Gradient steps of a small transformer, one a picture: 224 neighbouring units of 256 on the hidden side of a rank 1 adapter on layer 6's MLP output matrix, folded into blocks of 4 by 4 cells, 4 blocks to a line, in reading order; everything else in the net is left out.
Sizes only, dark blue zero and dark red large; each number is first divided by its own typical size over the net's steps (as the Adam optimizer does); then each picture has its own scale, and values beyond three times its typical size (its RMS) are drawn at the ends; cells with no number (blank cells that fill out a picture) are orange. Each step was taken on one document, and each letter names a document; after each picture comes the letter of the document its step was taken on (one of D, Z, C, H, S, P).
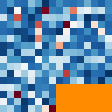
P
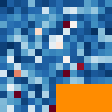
P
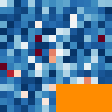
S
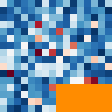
S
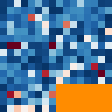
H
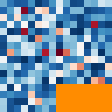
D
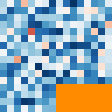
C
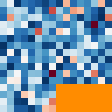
D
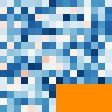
C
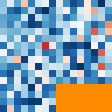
C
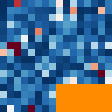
H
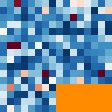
H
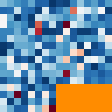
P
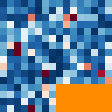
H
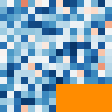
C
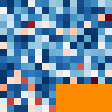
D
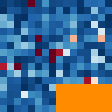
S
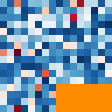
H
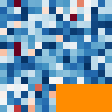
H
